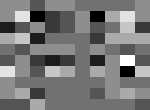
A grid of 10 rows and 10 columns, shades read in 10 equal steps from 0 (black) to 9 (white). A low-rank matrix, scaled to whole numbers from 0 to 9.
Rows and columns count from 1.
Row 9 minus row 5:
1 3 -3 -1 -1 0 -2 1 3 1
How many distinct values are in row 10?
3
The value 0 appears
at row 2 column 3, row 2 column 7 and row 7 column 9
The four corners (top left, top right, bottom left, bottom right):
5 5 3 3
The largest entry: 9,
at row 6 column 9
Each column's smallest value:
1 3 0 1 2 4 0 4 0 2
